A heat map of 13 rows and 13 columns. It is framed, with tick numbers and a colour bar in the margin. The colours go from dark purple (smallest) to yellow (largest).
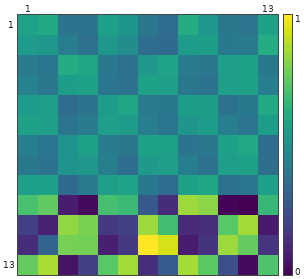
Overall the values sit about 50% of the way up the scale. A checkerboard runs through the table. A horizontal seam about 70% of the way down splits the table, and the top part is calmer. There is no overall slope. Neither half mirrors the other.
